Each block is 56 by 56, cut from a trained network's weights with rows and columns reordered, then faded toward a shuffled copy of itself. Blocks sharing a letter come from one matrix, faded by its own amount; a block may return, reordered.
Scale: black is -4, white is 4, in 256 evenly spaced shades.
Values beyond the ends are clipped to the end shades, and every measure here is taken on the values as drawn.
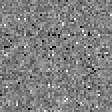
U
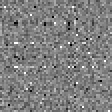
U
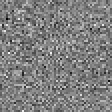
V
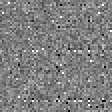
U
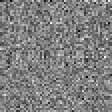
V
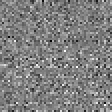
V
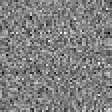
V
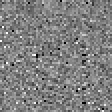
U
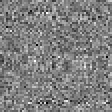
V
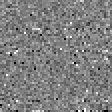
U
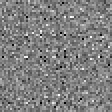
U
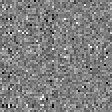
U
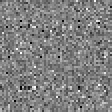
U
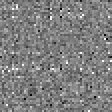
U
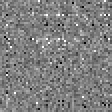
U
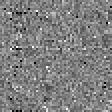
U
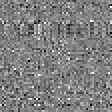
V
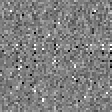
U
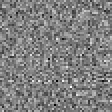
V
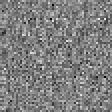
V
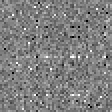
U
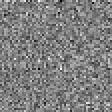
V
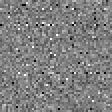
U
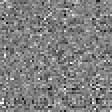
V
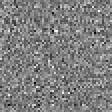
V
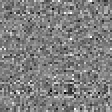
V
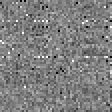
U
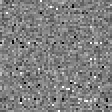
U
